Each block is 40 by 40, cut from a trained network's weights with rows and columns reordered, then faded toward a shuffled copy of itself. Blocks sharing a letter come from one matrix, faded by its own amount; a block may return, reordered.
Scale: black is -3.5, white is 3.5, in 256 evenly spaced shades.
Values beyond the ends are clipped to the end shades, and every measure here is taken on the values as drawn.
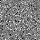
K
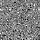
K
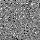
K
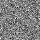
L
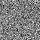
L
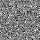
K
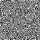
K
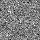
L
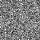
L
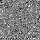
K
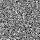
L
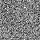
L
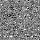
K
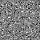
K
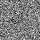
L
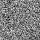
L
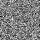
L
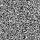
L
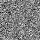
L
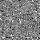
K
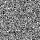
L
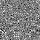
K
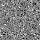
K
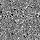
K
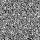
L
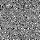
K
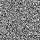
L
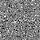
K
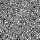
K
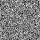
L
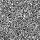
L
